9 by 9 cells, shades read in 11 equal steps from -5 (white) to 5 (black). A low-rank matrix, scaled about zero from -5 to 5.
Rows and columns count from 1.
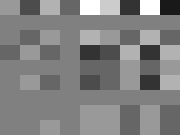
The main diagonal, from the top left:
-1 0 -1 0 1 1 0 -1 1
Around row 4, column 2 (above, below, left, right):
1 0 1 1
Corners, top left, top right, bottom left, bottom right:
-1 4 0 1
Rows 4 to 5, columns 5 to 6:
3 2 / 1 1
